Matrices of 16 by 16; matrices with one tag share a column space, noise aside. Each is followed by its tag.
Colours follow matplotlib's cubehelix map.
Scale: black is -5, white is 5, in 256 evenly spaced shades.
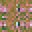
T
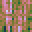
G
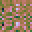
T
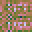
T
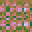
T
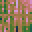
G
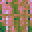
G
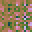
T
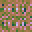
T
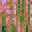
G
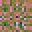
T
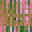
G
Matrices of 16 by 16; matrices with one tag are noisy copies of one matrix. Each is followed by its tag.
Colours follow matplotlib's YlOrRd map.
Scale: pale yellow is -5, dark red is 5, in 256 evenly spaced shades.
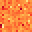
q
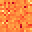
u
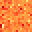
q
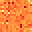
u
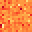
q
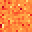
q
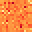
u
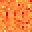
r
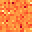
u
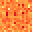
r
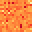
u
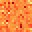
u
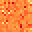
u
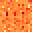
r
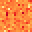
r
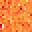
q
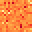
u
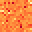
u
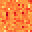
r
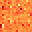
q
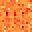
r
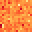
q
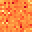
u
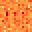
r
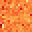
q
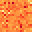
u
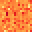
r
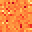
u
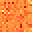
u
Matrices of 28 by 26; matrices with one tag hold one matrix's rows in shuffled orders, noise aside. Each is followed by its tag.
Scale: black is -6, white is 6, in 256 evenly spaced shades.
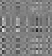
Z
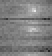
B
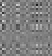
Z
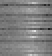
B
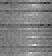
B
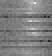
B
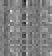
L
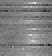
B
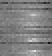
B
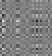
Z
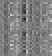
L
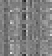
L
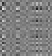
Z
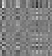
Z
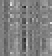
L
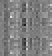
L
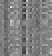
L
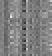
L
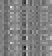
L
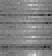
B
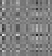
Z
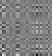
Z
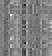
L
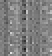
L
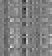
L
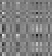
Z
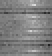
B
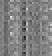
L
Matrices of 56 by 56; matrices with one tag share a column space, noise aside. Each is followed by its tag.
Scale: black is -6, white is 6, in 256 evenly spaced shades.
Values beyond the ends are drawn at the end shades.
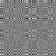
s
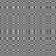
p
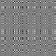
p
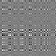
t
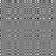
s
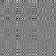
s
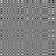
s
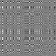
p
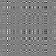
p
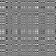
p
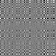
s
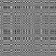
p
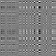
p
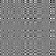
s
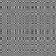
p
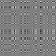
p
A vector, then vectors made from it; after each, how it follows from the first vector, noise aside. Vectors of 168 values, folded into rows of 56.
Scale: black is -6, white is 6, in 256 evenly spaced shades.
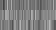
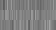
shrunk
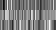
scaled up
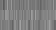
shrunk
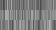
copied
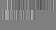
partly zeroed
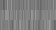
shrunk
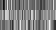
scaled up
